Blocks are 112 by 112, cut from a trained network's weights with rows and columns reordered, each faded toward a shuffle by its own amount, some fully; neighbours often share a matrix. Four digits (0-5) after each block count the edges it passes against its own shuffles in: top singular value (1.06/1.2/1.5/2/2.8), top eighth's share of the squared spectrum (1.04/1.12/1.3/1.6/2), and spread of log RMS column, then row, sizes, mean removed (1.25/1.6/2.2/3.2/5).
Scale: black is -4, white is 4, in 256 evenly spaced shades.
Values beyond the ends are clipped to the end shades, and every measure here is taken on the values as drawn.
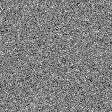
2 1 0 0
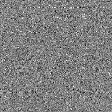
3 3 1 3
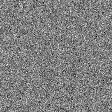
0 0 0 0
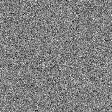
2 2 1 1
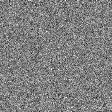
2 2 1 1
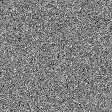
0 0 0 0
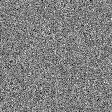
0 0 0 0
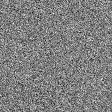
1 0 0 0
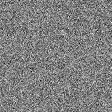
3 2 0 0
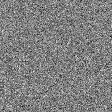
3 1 0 0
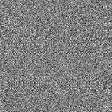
4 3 1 3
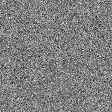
0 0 0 0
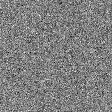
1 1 0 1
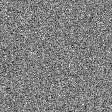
1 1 0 0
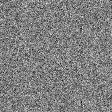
1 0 0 0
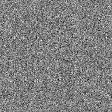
3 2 0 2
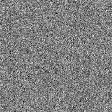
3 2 1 1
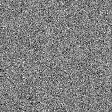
2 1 0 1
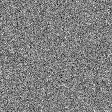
1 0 0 0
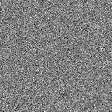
2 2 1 0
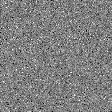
3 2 0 1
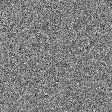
2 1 0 0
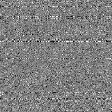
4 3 1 3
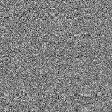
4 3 1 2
